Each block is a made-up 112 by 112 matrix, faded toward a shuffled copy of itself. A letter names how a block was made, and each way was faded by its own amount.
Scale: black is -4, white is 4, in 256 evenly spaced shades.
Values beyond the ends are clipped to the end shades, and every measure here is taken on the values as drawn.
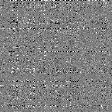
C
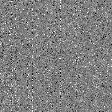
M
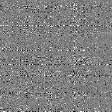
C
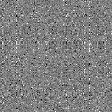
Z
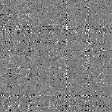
C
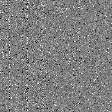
M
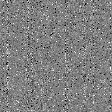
M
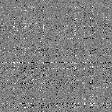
C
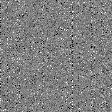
M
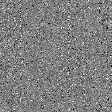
M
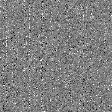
M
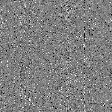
M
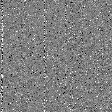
M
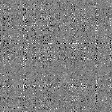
C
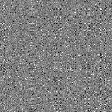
Z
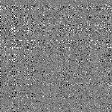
C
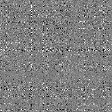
C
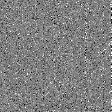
M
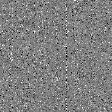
M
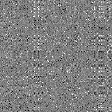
Z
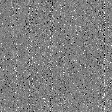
M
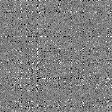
C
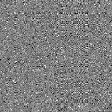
Z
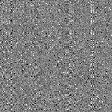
Z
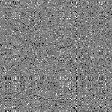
Z
